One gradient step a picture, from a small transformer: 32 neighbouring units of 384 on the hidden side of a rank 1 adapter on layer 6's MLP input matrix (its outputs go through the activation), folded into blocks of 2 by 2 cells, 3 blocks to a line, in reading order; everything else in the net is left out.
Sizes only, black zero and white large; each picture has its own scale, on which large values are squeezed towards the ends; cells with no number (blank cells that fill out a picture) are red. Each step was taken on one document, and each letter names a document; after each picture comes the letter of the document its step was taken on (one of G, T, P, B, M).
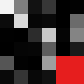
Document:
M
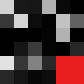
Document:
M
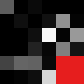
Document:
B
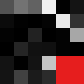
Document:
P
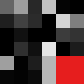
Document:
P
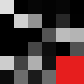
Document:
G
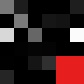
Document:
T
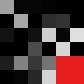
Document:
B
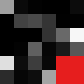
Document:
G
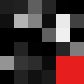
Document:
M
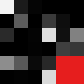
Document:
B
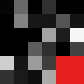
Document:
G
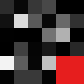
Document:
M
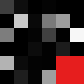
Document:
B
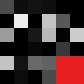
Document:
B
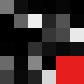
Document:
G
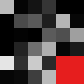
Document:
G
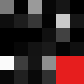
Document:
M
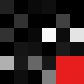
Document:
B
